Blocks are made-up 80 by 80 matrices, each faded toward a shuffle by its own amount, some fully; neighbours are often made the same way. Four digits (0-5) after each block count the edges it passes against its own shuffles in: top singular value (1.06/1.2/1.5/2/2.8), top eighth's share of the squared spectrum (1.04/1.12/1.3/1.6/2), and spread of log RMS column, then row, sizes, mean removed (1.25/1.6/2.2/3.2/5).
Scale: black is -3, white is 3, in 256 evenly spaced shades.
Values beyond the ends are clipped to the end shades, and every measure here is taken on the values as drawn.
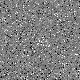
1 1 0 0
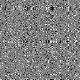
4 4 3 2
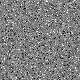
1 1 0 0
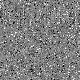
2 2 0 0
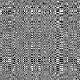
5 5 4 4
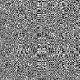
5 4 3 3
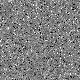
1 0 0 0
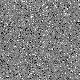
1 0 0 0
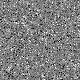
2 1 0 0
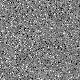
1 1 0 0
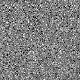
3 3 1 1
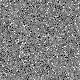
1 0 0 0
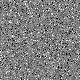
0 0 0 0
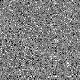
3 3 1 1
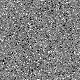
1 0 0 0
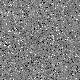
0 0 0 0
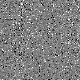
1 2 2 2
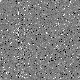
2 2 1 1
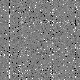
3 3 2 1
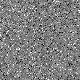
2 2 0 0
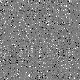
3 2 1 0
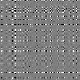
5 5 4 4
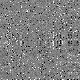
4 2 2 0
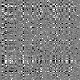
5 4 4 3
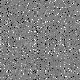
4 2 1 1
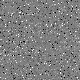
2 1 0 0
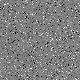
2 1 0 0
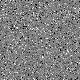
0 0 0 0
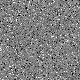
0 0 0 0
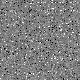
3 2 0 1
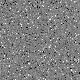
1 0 0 0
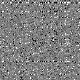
4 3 1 2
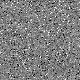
2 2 0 0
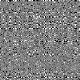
4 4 2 3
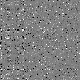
4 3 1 0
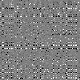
5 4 3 3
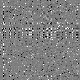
4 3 2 2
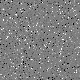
0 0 0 0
